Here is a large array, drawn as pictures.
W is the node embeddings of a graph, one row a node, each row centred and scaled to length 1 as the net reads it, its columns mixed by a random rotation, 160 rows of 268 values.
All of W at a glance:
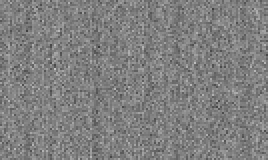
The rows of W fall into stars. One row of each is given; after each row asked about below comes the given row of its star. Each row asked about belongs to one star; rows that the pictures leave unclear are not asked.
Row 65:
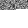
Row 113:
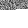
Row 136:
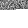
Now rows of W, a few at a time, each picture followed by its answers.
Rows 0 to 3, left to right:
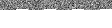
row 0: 113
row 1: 136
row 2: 113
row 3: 65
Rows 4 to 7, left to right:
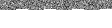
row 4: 65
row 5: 113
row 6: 113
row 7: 136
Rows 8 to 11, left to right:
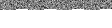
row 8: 65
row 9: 65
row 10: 136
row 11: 65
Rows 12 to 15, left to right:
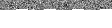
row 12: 136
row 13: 65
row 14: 113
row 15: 65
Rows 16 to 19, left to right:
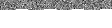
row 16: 65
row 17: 136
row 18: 136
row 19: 65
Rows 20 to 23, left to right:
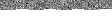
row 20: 136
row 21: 65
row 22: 113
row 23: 136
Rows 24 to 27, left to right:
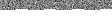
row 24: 113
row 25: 65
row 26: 136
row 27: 113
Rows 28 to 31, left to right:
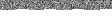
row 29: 113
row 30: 136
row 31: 136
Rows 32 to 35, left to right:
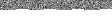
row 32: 113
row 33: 136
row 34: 113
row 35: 65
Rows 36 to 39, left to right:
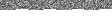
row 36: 113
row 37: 65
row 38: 136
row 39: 65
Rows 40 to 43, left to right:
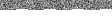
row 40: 113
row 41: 65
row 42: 136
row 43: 65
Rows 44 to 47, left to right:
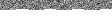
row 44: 113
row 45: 113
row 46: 113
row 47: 113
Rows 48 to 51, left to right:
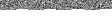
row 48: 113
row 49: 136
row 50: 65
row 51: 136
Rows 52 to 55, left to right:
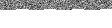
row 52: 136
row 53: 113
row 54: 113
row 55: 113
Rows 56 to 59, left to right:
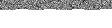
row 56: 65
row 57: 113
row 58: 65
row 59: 136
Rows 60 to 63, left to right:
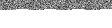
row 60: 136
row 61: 113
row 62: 113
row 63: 136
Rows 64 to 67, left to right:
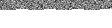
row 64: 65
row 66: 65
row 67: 65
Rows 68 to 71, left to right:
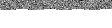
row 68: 113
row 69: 136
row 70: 113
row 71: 65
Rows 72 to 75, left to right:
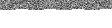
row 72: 113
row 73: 65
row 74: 65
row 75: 113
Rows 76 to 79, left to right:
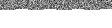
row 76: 65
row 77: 136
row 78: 113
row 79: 65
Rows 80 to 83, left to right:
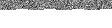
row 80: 113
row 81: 65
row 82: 136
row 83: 113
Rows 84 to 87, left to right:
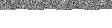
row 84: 65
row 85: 65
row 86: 113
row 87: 136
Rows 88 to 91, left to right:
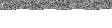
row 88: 136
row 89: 113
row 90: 113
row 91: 113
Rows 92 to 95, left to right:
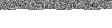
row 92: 113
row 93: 136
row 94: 136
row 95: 113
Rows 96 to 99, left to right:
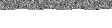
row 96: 136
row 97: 65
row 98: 136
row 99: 65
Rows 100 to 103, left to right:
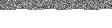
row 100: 113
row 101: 136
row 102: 136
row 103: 65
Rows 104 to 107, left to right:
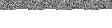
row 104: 136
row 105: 65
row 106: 65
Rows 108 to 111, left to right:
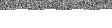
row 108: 136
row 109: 65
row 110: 65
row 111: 113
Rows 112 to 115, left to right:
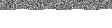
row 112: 136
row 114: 136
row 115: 65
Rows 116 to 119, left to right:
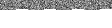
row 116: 113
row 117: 65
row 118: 113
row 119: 136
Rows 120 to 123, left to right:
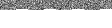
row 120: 65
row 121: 113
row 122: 136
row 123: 65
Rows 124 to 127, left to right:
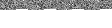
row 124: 136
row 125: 65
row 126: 136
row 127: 65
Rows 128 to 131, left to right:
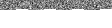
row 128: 113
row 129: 136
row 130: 65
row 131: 113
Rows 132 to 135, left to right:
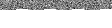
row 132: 113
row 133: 65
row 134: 65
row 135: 136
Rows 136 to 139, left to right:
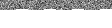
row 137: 113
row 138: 113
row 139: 65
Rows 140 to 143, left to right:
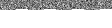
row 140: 65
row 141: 65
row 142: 65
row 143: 136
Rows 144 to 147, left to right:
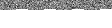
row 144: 136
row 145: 113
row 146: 65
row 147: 113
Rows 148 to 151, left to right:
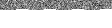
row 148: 113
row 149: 113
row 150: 136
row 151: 136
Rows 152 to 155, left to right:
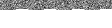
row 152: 113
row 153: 65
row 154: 113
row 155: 136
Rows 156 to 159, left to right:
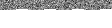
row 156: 136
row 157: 113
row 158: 113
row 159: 136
